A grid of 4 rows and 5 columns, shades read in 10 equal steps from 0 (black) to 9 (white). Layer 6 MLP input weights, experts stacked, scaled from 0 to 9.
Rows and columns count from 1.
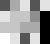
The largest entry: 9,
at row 4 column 1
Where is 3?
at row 1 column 1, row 1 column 4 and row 4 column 3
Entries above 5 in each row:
3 3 4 3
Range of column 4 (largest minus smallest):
5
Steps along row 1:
up up down up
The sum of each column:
27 28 24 22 8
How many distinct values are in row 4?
4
